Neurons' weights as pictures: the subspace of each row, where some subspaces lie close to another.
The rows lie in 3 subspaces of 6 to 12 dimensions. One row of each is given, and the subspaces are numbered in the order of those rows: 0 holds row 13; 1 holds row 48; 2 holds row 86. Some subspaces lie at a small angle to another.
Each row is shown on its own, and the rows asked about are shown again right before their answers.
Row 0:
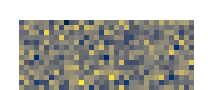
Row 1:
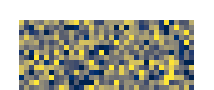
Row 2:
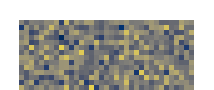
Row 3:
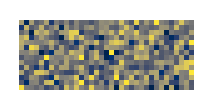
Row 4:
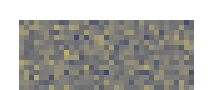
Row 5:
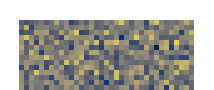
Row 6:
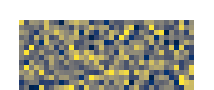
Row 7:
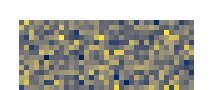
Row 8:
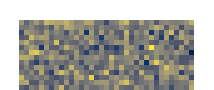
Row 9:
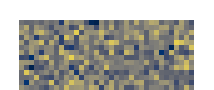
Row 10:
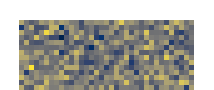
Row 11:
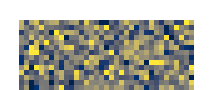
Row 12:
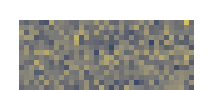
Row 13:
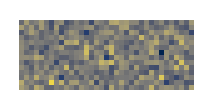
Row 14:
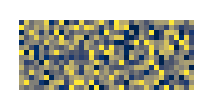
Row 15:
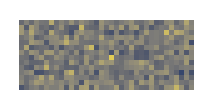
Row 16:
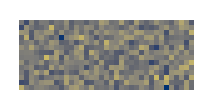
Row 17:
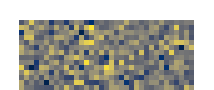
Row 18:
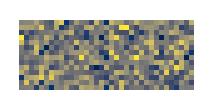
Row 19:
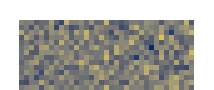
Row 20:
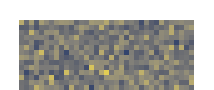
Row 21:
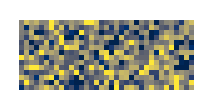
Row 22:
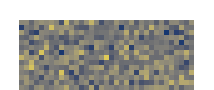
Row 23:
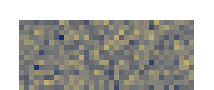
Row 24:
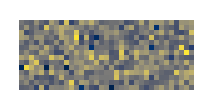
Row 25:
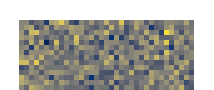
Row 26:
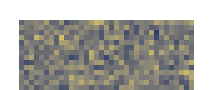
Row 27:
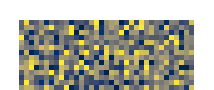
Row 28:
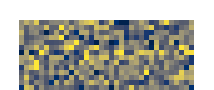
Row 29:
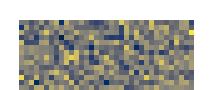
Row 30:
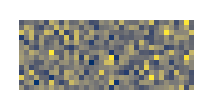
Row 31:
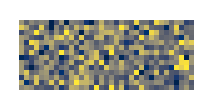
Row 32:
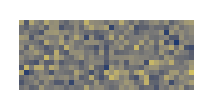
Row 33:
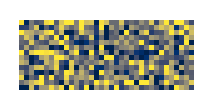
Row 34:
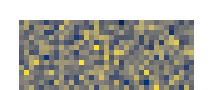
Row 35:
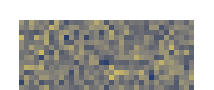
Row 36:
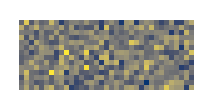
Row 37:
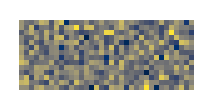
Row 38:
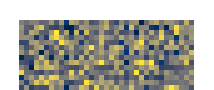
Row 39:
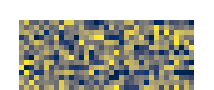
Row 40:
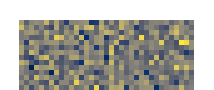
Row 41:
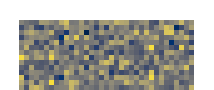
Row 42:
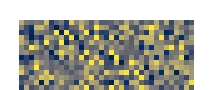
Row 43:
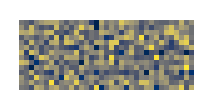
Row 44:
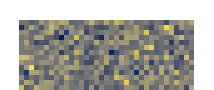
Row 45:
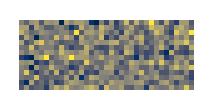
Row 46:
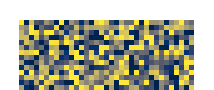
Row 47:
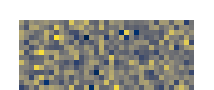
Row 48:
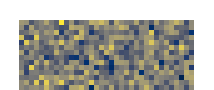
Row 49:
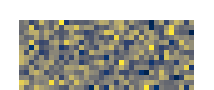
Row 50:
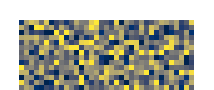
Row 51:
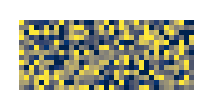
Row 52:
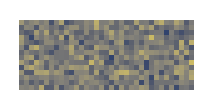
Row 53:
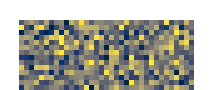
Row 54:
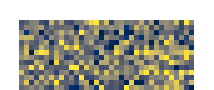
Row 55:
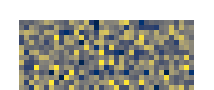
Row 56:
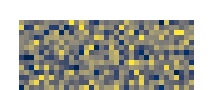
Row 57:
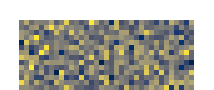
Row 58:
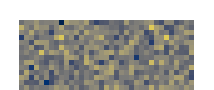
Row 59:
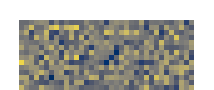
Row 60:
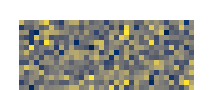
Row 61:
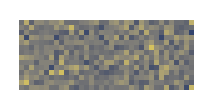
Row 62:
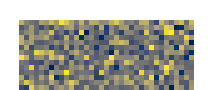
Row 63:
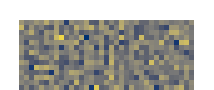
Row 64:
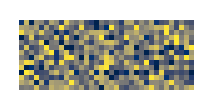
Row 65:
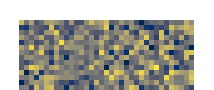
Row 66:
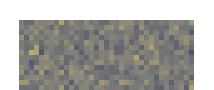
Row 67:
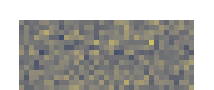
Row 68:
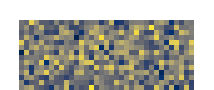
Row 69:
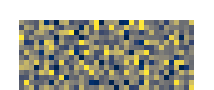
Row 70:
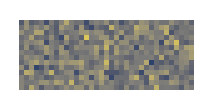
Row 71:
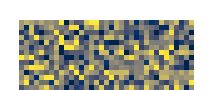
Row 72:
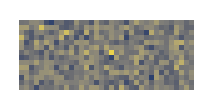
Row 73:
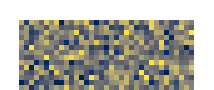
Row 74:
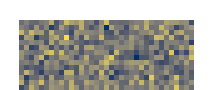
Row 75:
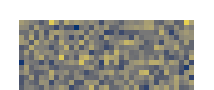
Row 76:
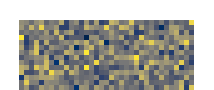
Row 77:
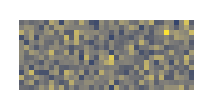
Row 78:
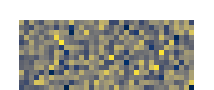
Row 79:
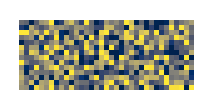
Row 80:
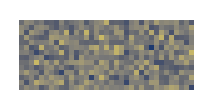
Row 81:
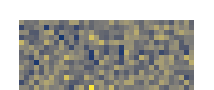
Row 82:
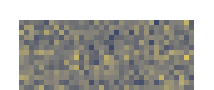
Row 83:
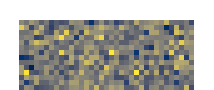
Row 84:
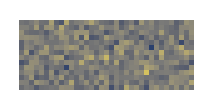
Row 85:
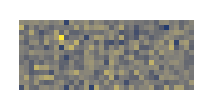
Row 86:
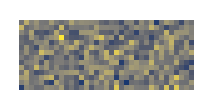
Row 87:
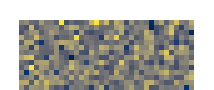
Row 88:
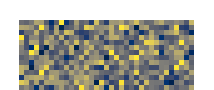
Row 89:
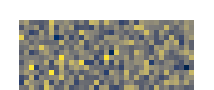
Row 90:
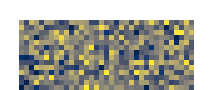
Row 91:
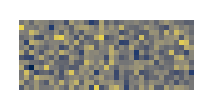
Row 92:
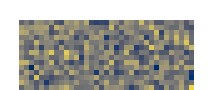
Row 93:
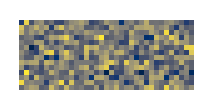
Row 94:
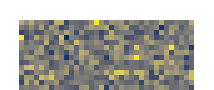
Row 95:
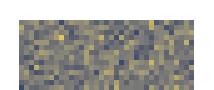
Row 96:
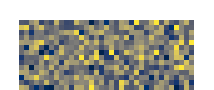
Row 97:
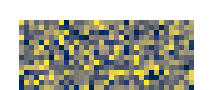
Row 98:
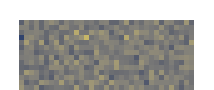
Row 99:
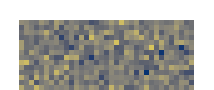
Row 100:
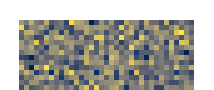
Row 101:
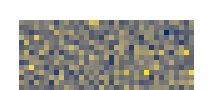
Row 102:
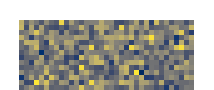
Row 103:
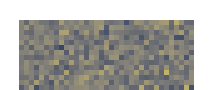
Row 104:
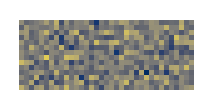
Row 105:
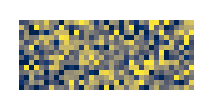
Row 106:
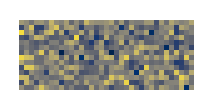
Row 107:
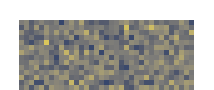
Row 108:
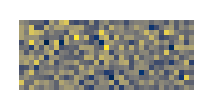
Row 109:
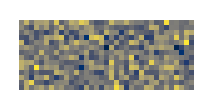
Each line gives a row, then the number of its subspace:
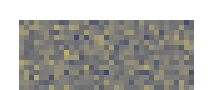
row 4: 0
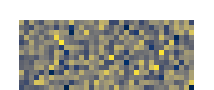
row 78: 0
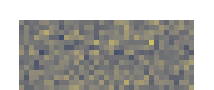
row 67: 1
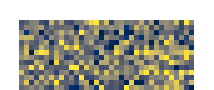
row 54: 1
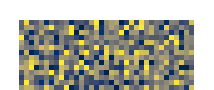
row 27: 0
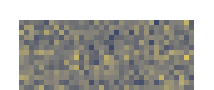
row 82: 1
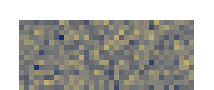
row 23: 2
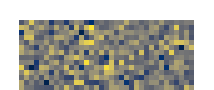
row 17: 1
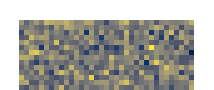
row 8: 0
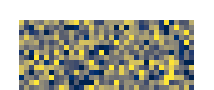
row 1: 1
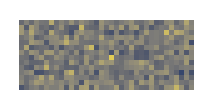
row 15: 2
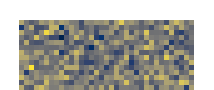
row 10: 1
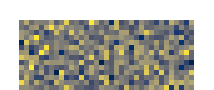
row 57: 1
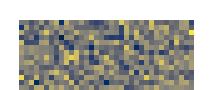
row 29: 1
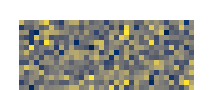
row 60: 1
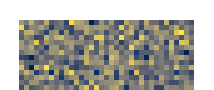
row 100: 1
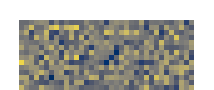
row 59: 0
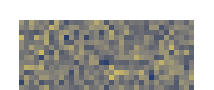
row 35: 0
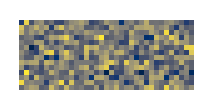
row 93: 0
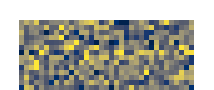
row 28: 1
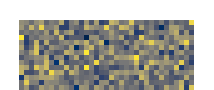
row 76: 0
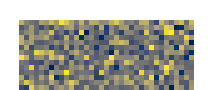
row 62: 0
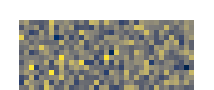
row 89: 0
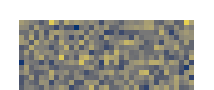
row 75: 0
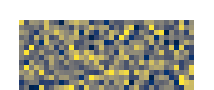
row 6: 1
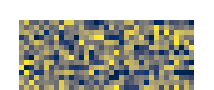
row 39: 1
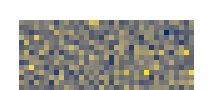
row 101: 1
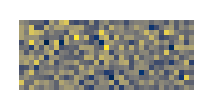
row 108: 1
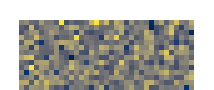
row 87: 2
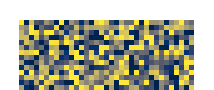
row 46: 1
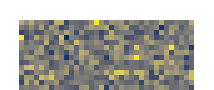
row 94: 0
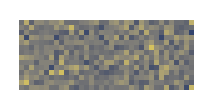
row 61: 0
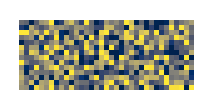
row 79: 0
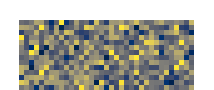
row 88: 0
